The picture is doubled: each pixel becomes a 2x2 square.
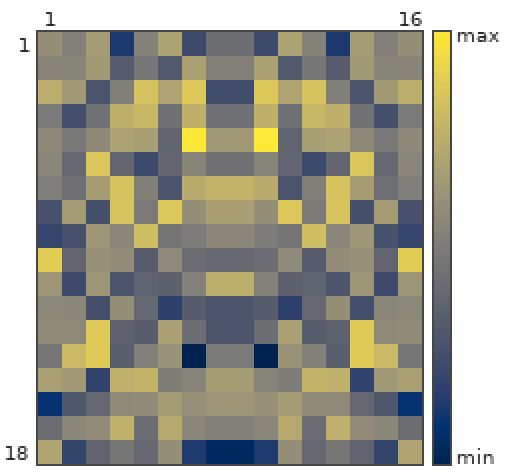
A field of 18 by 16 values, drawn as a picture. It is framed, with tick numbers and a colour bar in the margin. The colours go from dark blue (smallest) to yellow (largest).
Average level on the scale: 50%. Slope: none. Seam: none. Mirror symmetry: left to right. Histogram: bell-shaped.
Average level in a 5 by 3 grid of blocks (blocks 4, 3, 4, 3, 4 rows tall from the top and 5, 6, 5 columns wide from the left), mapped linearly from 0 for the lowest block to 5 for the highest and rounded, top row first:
444 | 555 | 353 | 404 | 343
